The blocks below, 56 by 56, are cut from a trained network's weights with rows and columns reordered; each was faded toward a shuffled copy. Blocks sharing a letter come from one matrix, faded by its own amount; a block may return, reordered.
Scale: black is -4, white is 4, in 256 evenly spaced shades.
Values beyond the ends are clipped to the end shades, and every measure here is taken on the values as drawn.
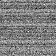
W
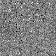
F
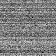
W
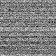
W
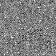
F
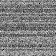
W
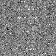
F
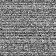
W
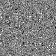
F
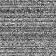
W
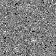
F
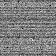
W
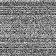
W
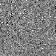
F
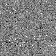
F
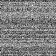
W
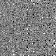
F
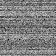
W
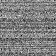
W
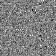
F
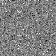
F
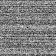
W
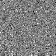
F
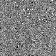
F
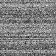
W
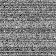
W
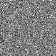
F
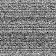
W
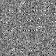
F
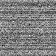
W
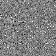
F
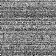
W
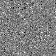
F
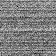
W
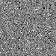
F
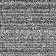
W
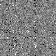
F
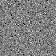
F
